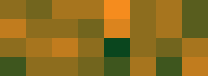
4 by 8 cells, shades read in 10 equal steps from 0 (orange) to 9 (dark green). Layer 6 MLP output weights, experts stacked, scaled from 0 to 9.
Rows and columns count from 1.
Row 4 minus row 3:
3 1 2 1 -2 -1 2 -1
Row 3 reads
4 3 2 4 9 4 5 3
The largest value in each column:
7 5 4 5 9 4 7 6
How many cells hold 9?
1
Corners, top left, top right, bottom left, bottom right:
4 6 7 2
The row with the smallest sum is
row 1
